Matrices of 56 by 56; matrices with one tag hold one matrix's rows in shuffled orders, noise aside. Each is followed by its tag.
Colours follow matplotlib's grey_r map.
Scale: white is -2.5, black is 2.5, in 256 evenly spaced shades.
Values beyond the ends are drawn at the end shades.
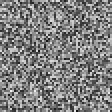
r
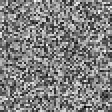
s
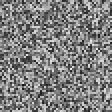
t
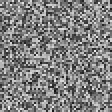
t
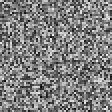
t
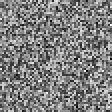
r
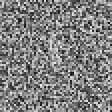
r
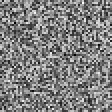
t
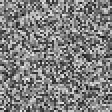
s
